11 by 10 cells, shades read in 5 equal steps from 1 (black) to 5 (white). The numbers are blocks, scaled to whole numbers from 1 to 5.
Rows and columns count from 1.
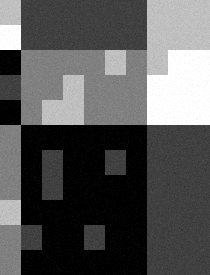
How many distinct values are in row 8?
3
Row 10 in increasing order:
1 1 1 1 2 2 2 2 2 3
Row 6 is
3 1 1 1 1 1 1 2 2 2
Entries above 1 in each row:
10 10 9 10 9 4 6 5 4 6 4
